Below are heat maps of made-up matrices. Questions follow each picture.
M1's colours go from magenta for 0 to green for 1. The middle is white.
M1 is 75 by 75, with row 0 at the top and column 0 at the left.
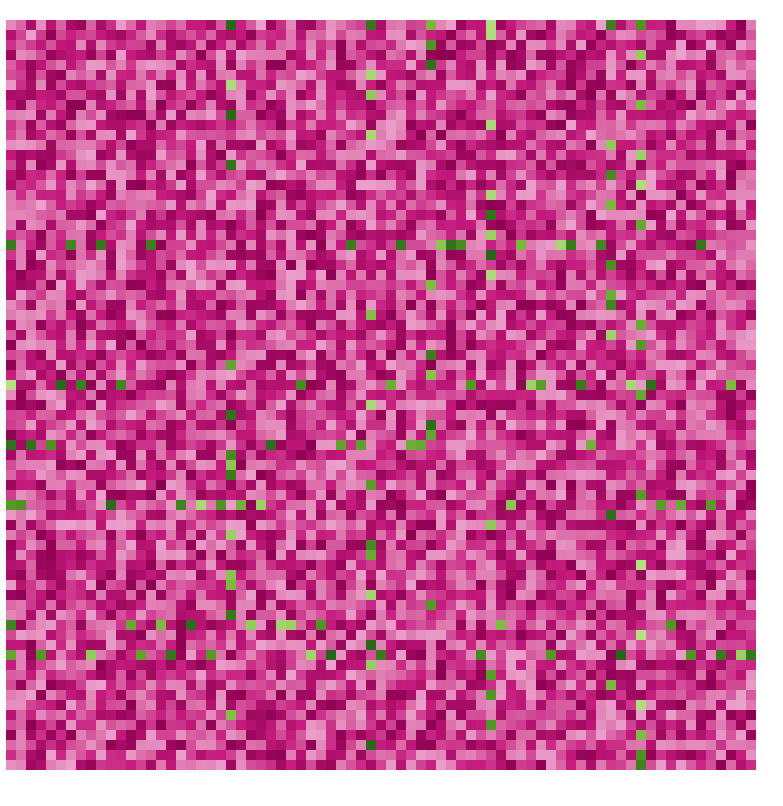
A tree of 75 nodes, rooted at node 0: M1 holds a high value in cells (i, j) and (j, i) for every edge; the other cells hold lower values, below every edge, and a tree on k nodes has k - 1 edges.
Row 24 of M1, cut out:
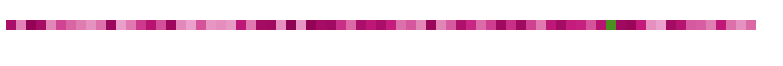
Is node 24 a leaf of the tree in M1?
yes
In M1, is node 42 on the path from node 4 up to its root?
yes
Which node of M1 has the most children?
63
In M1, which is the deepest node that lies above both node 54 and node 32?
63
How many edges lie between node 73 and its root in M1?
2
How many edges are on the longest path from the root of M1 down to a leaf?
2
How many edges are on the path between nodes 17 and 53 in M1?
4
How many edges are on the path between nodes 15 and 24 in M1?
2
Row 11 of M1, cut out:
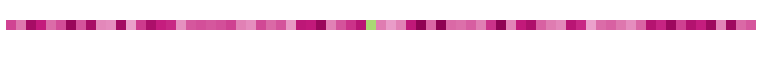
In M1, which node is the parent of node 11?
36
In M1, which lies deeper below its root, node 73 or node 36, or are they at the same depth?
node 73
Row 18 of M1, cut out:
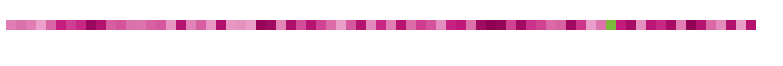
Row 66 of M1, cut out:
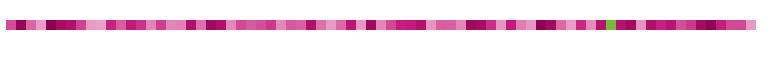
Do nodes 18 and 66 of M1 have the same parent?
yes
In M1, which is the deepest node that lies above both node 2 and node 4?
42
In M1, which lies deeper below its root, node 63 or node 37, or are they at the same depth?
node 37
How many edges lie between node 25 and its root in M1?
2
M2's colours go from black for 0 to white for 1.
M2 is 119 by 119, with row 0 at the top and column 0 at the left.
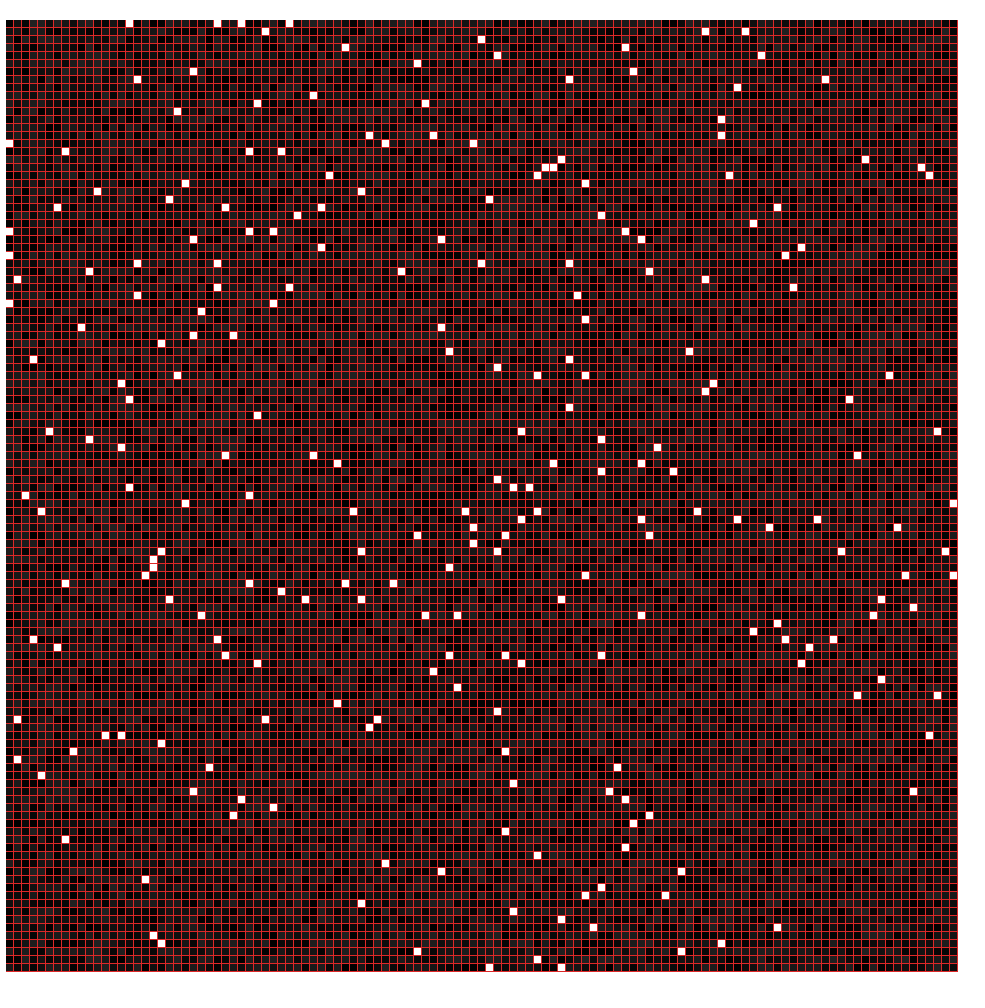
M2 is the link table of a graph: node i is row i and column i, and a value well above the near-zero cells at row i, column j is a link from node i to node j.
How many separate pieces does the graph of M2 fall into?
7
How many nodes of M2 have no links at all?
2
